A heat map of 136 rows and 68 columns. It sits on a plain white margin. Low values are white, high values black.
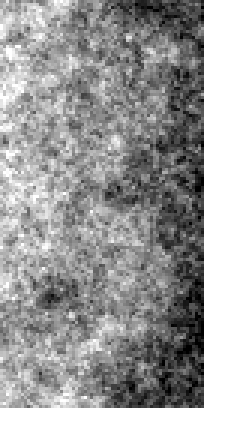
Odd rows or columns: none. Stripes: none. Ninth with the highest average: bottom right. Slope: up to the right. Average level on the scale: 50%. Grain: blotchy.
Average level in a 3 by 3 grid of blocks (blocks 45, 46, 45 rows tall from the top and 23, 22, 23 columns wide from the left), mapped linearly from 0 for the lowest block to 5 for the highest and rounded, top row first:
0 2 4 / 0 2 4 / 1 2 5
